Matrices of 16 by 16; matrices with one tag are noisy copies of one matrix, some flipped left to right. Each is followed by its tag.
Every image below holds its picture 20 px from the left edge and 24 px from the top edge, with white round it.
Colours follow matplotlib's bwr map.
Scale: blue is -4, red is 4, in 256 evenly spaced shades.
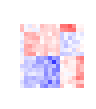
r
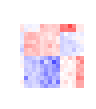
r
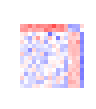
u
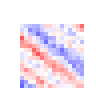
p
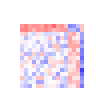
u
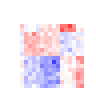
r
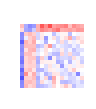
u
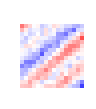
p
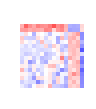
u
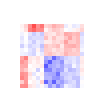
r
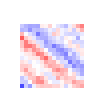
p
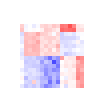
r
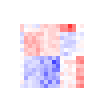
r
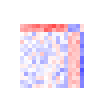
u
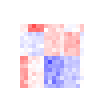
r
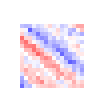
p
